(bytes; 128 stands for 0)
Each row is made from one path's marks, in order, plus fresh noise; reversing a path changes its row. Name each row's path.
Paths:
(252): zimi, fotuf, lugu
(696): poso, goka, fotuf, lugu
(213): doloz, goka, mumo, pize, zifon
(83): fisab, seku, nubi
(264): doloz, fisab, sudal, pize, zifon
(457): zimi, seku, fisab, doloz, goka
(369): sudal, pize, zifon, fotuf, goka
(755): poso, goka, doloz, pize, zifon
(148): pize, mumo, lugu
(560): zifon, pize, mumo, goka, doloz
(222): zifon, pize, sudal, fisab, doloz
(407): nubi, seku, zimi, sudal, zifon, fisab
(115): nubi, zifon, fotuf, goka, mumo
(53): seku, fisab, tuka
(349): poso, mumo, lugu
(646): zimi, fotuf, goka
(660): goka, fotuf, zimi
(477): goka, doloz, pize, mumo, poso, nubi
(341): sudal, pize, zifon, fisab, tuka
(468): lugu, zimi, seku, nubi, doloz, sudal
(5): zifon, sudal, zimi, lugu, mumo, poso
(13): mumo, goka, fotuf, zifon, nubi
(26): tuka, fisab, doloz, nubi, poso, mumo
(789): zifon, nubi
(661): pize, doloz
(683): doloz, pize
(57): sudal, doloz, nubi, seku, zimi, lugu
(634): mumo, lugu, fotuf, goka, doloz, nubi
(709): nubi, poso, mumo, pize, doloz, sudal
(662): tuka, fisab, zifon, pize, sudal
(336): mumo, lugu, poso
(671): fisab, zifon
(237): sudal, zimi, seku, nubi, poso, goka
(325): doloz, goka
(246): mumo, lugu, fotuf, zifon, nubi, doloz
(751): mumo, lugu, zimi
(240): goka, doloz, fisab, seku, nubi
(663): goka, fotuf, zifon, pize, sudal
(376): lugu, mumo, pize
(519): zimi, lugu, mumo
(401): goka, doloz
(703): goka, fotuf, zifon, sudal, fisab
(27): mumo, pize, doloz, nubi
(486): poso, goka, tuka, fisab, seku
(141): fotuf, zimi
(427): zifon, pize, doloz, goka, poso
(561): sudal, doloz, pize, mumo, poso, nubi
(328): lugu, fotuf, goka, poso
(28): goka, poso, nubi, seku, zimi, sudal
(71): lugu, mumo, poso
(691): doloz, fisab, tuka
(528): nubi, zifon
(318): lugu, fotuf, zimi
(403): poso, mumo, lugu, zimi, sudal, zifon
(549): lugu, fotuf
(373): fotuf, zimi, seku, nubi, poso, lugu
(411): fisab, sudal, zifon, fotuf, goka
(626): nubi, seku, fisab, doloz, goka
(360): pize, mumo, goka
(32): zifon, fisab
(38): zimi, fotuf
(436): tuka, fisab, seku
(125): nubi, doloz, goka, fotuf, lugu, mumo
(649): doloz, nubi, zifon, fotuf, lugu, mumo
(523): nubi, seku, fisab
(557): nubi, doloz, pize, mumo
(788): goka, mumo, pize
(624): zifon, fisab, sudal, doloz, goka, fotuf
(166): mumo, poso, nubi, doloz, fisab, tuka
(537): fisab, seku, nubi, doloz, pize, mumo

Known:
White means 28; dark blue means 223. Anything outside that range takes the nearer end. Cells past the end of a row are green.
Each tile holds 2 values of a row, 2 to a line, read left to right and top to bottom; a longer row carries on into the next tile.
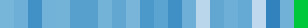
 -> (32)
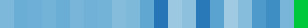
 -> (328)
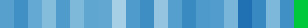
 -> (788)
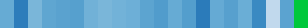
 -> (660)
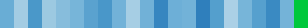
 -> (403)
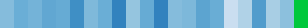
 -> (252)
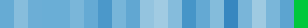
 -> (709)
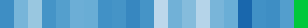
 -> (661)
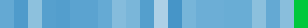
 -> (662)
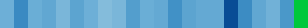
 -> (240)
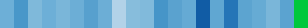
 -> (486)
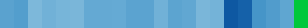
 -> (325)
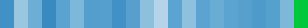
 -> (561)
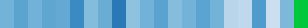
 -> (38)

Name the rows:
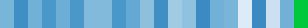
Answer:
(373)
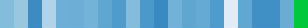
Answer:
(751)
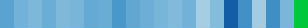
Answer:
(649)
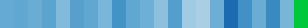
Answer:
(691)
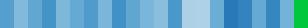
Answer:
(264)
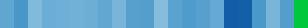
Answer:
(401)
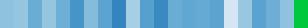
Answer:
(519)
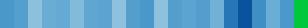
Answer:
(477)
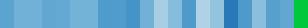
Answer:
(557)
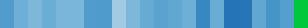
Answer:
(755)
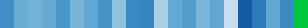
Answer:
(360)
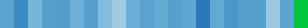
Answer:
(703)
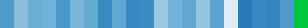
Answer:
(148)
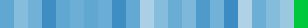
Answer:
(57)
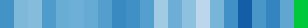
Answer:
(683)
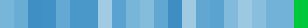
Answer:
(411)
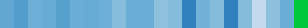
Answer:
(115)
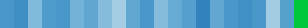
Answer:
(663)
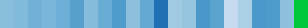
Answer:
(318)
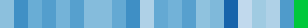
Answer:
(626)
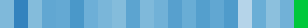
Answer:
(436)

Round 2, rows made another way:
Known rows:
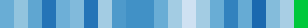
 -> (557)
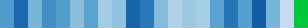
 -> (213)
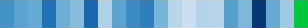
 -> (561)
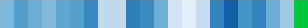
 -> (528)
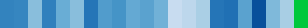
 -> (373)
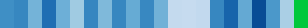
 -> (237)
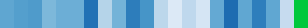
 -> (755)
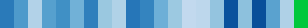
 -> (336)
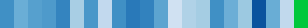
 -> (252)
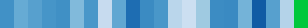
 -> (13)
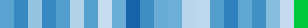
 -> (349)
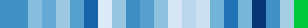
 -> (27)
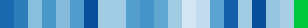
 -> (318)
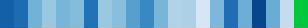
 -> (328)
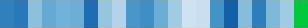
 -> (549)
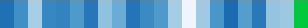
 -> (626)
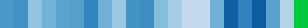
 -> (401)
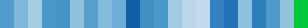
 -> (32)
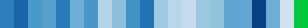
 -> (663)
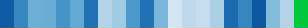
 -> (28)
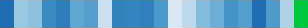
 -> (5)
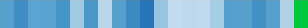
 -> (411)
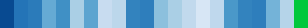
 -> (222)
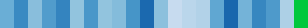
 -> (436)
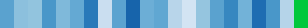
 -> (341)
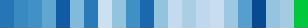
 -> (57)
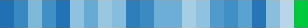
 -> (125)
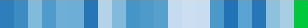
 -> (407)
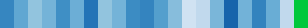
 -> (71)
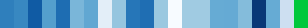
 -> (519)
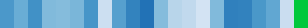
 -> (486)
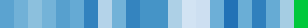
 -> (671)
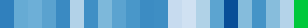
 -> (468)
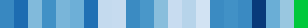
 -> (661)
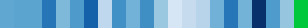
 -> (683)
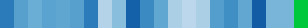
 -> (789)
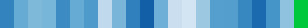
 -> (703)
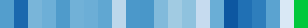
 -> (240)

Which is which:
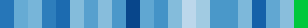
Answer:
(624)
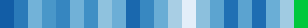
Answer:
(457)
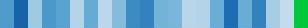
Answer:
(403)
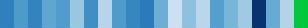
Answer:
(646)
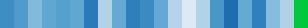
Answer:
(523)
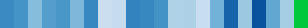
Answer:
(751)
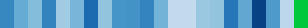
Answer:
(477)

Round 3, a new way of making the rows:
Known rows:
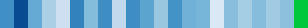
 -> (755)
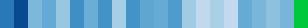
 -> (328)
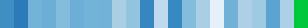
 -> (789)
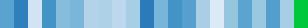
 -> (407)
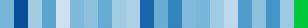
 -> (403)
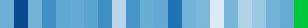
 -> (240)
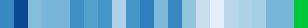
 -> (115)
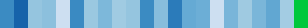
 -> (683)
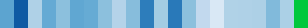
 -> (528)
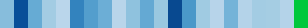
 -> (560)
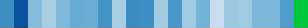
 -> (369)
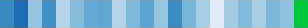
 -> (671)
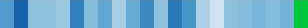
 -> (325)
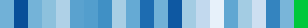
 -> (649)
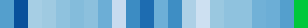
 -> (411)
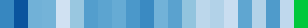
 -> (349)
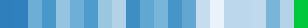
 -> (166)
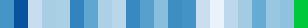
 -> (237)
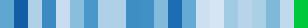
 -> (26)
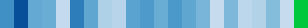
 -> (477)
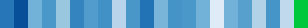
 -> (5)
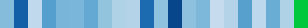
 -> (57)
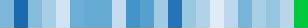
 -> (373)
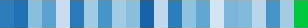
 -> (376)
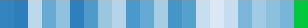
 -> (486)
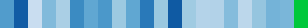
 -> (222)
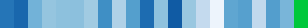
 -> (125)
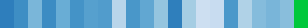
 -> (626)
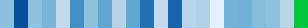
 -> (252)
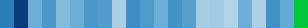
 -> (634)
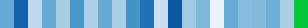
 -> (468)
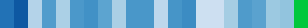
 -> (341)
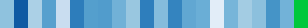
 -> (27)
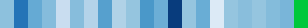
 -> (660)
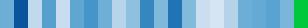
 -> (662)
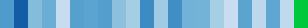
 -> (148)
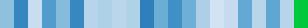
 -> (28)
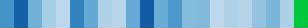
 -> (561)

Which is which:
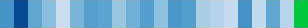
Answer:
(336)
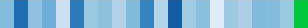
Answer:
(38)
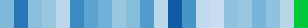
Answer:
(360)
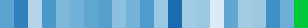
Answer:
(83)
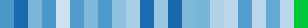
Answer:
(751)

